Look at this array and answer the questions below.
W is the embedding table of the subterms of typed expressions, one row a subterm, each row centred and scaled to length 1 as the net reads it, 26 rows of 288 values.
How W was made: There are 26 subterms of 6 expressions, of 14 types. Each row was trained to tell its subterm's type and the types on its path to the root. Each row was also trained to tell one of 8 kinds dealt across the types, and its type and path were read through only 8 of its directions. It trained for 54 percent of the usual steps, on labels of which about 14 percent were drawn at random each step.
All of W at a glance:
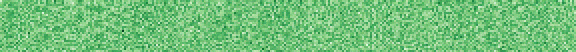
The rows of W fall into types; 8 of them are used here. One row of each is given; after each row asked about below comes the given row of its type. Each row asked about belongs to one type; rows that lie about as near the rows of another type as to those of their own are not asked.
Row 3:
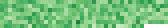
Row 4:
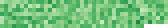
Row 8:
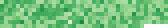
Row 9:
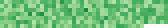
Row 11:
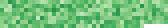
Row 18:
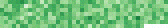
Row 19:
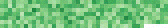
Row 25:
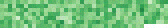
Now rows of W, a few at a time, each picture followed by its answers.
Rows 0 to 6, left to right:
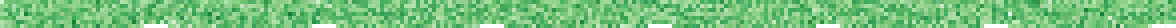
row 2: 9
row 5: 18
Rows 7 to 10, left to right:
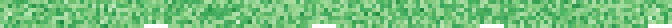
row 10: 4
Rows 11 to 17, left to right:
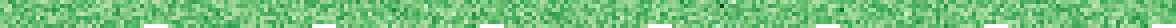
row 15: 9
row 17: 19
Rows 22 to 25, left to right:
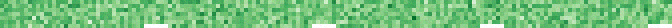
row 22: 4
